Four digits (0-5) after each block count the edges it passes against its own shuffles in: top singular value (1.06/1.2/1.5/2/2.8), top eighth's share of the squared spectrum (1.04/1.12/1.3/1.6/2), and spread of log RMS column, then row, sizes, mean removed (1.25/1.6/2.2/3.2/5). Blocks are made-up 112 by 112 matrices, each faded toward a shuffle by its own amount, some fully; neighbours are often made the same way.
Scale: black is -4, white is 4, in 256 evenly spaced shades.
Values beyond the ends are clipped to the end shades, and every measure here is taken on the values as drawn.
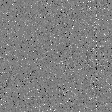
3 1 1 0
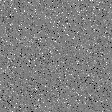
1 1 0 0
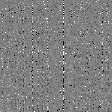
4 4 2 1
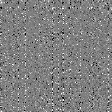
4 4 3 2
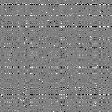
5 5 3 3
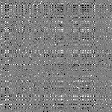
5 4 3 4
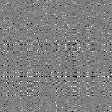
5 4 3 3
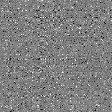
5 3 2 2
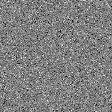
3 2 0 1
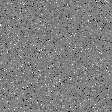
0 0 0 0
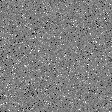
0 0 0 0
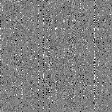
3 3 3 2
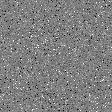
0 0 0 0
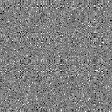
5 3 2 2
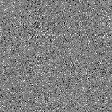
4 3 1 1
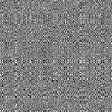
5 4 3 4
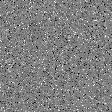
3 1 0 0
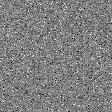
1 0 0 0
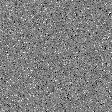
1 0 0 0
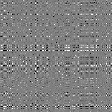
5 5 3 4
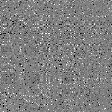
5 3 2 2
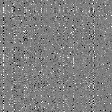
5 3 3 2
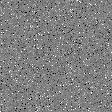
2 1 1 0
